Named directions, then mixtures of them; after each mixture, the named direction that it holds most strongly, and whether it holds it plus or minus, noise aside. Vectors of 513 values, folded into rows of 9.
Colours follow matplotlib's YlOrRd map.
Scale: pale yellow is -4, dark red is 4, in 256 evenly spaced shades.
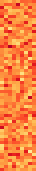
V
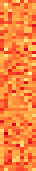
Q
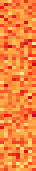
V, plus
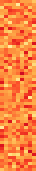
V, minus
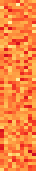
V, minus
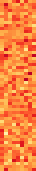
Q, minus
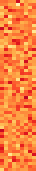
V, minus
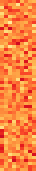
V, minus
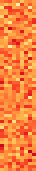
V, minus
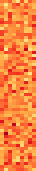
Q, plus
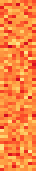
V, plus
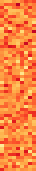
V, plus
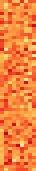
Q, plus
